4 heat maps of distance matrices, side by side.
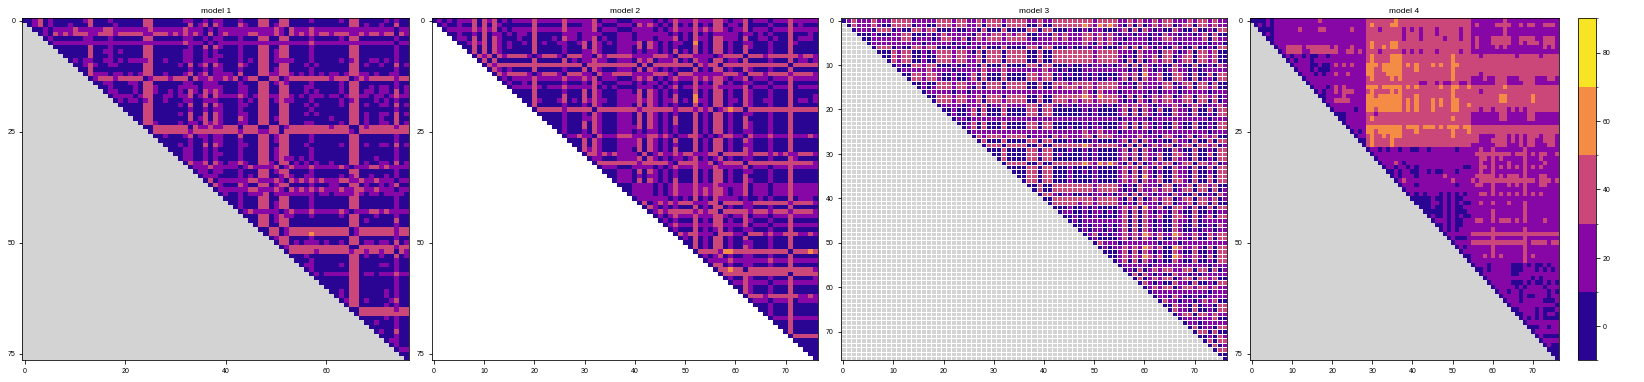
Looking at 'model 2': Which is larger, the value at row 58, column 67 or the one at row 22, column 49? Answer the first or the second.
the first
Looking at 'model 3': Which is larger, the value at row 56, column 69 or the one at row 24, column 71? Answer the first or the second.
the first
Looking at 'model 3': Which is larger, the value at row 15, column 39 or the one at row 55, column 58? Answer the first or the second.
the first
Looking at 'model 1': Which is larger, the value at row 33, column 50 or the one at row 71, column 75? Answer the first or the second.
the first
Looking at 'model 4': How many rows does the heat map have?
77
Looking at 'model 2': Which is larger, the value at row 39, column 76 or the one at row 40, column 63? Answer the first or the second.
the first
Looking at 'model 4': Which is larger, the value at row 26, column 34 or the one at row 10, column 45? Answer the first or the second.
the second
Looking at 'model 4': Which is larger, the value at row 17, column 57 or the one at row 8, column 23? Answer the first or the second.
the first
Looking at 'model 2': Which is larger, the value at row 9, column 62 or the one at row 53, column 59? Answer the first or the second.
the first
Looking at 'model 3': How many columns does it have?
77
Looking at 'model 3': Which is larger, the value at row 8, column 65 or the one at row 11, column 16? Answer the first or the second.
the first
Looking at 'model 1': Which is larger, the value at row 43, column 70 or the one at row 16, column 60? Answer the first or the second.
the first
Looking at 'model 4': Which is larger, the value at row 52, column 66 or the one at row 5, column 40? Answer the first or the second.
the second
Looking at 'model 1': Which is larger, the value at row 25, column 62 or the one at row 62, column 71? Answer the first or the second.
the first
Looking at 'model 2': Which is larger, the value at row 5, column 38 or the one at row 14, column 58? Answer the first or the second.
the first
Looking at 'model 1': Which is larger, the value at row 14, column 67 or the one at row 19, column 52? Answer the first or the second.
the second
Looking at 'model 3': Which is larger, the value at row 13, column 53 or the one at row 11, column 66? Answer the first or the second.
the second
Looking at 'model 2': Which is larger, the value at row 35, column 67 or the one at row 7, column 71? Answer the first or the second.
the second
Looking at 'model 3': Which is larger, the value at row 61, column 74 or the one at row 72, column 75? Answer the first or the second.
the second
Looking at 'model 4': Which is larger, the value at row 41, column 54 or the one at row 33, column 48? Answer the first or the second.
the second
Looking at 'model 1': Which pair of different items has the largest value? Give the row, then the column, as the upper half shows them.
48, 57
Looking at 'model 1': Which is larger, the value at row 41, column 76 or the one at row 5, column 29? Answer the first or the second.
the second
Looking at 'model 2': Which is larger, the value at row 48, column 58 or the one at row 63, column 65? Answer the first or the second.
the first
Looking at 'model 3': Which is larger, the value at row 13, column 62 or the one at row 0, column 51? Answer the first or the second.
the second
